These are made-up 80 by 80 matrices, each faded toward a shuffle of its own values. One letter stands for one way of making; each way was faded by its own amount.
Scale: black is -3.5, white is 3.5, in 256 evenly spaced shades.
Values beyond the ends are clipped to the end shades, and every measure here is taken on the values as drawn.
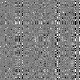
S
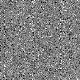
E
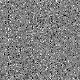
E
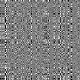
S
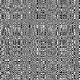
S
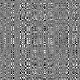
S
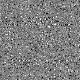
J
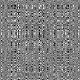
S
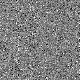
E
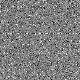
J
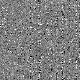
E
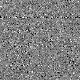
J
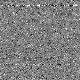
J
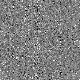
E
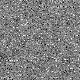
J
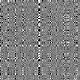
S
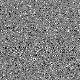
J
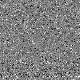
J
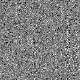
E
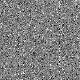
E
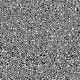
J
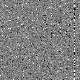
E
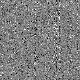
E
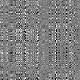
S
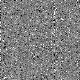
E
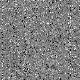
E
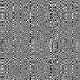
S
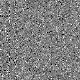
E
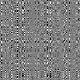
S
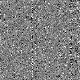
E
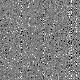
E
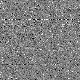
J
